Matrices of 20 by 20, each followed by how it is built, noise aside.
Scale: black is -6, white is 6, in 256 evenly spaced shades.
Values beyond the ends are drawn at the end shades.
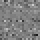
uneven rows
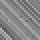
Toeplitz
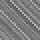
Toeplitz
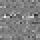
uneven rows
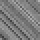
Toeplitz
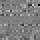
uneven rows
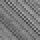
Toeplitz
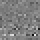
uneven rows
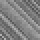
Toeplitz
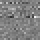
uneven rows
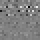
uneven rows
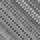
Toeplitz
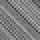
Toeplitz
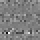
uneven rows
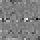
uneven rows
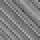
Toeplitz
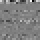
uneven rows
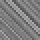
Toeplitz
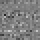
uneven rows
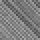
Toeplitz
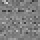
uneven rows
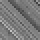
Toeplitz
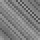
Toeplitz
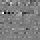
uneven rows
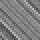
Toeplitz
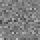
uneven rows
